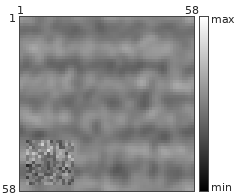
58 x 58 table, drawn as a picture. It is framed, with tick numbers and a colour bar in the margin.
Stripes: horizontal, repeating 5 times. Odd patch: rougher, in the bottom left. Roughest part: bottom left.
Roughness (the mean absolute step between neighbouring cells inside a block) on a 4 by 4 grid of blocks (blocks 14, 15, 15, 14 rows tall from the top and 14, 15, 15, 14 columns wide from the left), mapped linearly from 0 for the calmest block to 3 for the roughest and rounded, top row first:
0000 | 0000 | 1000 | 3100
